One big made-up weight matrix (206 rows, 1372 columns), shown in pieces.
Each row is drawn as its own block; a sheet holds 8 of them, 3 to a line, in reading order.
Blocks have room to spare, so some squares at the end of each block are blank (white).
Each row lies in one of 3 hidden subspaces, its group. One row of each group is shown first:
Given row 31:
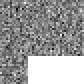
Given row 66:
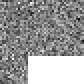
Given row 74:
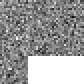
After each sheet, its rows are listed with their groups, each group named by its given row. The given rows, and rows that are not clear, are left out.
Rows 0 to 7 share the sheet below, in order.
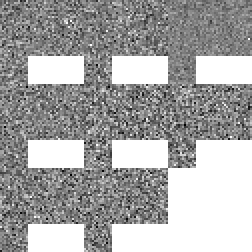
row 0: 74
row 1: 66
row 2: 74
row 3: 74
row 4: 31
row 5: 74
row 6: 31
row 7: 66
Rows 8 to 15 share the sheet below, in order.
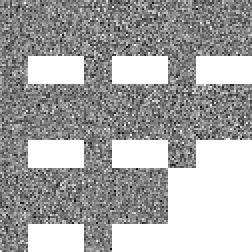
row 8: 31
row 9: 74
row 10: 74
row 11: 74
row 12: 31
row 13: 74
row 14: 31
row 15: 74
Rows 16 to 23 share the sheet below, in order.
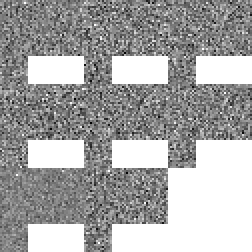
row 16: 31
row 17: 74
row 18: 31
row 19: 74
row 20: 31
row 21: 31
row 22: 31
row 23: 31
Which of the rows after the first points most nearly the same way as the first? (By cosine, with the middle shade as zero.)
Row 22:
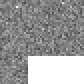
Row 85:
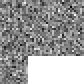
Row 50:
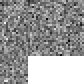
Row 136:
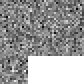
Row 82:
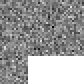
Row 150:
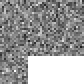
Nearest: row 82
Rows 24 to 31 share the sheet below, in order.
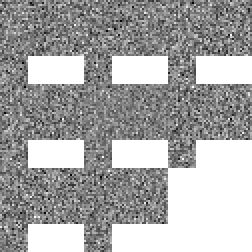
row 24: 66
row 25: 66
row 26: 31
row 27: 31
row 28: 31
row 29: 31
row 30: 31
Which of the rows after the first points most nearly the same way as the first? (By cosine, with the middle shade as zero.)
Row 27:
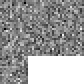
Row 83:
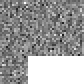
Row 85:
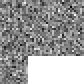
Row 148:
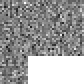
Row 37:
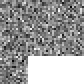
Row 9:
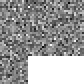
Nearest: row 9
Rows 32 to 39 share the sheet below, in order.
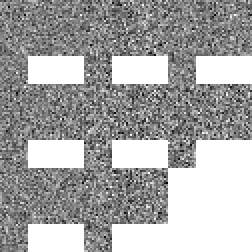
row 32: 74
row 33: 66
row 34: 66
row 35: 31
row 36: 31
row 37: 31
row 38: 31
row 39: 66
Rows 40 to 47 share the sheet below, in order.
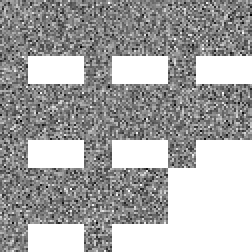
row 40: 66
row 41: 31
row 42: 31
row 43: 74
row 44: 31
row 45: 74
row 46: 74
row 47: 74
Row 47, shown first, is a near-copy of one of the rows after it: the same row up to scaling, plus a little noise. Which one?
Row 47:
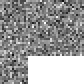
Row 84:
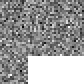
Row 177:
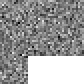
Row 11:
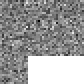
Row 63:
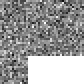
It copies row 63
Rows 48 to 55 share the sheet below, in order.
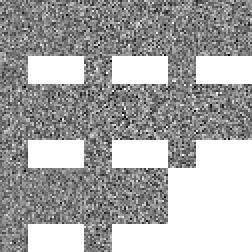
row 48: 66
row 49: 74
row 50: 74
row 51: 31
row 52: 66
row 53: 74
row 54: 31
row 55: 31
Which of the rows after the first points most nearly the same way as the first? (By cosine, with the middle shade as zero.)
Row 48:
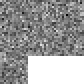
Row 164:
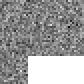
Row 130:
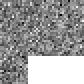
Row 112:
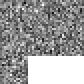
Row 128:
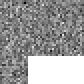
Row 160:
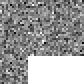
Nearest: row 130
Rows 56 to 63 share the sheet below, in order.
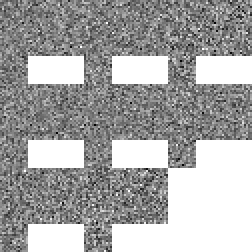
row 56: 66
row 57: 66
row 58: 31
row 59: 66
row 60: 74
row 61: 74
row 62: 31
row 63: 74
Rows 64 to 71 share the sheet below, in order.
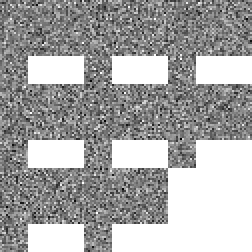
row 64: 66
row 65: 74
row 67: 31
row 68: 74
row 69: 74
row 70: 31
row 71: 74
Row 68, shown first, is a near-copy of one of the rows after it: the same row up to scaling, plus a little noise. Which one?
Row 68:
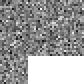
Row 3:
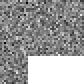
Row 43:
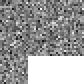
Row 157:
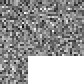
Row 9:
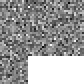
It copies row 43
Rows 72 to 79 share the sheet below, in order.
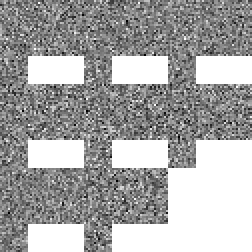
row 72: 31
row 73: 74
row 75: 74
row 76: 74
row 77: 74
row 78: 31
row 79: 66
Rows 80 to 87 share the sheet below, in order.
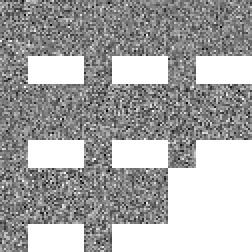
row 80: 74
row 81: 31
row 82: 31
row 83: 31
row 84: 74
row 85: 31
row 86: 66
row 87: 31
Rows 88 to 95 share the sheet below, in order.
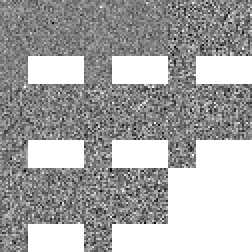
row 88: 74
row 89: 31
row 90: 31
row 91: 31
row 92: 74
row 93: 74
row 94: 31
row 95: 74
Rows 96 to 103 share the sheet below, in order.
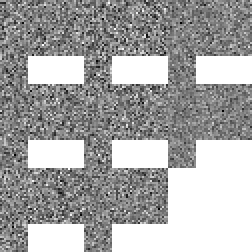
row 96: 66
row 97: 31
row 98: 66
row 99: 66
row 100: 66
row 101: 66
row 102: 66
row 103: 74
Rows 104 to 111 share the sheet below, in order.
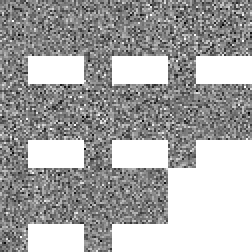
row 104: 74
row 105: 66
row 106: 74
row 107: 74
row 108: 74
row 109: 74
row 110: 66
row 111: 74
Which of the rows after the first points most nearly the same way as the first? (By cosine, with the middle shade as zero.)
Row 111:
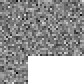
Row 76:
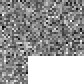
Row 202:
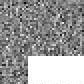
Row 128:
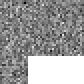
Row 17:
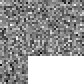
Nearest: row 76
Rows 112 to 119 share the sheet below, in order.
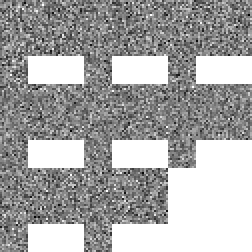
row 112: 31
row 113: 66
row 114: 74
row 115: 66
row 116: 66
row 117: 31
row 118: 31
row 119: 66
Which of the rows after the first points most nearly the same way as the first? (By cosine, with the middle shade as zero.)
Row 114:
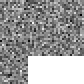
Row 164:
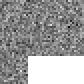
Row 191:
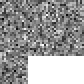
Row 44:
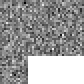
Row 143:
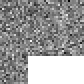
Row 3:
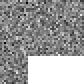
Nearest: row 164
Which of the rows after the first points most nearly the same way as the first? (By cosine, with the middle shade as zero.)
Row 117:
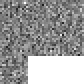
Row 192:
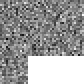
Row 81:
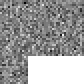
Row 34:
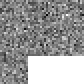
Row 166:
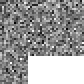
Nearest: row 192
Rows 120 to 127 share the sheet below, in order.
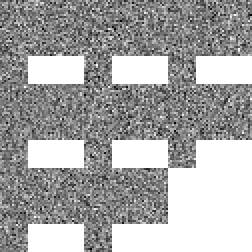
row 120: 74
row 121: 66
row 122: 66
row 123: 31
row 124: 66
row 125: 31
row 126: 31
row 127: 74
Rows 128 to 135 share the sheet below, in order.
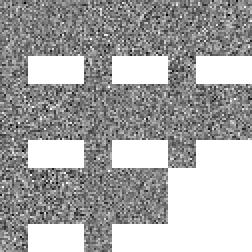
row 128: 31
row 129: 31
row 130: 66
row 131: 74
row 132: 31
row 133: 66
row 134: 66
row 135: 31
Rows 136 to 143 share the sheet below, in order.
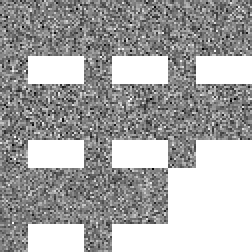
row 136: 74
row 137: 31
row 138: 31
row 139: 31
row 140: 66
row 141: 66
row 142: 74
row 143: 66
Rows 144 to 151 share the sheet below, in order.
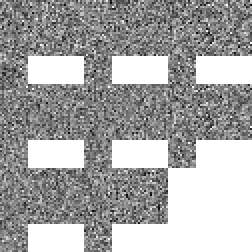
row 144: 66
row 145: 74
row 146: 66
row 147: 74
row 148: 31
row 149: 66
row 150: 66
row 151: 74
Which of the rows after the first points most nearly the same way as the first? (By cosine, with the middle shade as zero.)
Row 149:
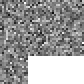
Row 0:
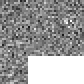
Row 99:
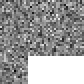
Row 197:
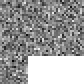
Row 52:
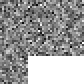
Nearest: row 52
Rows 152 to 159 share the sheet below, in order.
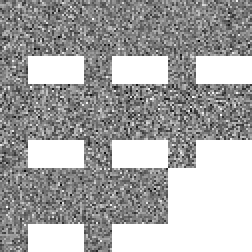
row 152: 31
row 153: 31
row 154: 66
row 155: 66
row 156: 66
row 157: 74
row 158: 31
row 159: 74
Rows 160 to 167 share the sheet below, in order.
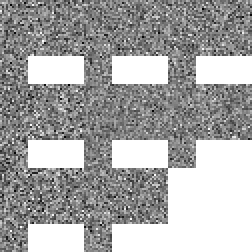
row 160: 66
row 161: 31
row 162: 31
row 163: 66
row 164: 74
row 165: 66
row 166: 66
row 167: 31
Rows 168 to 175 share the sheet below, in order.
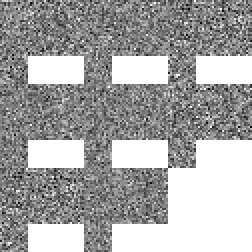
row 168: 66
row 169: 66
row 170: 74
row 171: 66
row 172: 31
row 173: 66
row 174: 74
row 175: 66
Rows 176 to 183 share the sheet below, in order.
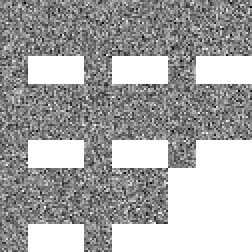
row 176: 31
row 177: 74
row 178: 31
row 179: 74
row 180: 74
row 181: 31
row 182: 66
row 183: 66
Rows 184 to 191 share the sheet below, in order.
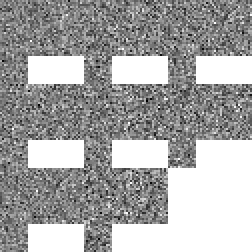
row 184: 66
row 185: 31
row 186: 31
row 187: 74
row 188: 66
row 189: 74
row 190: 31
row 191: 66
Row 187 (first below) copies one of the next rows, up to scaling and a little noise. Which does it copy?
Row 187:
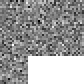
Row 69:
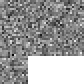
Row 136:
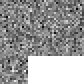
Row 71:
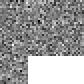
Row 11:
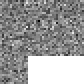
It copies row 71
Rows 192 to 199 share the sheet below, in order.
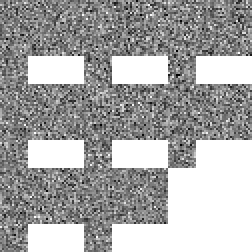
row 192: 31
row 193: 66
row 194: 74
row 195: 31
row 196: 74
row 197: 31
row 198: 31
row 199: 74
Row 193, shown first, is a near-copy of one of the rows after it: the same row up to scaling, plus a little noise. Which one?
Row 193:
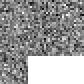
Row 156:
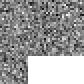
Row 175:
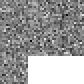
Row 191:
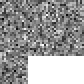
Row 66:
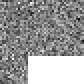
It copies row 156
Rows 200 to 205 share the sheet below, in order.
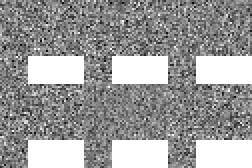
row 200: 31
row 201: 74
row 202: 31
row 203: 66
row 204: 31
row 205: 74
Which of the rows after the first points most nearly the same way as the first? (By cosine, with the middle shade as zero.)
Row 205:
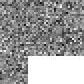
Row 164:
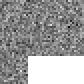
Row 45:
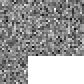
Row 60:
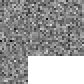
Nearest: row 60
